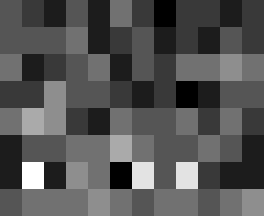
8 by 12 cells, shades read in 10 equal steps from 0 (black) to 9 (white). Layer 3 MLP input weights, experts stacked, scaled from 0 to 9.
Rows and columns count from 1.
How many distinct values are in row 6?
4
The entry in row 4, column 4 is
3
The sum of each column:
21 30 24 28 23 23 27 18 27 19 24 20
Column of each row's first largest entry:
6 4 11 3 2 6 2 5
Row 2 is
3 3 3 4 1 2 3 1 2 1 3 2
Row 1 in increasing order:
0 1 1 1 2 2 2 2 2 3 3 4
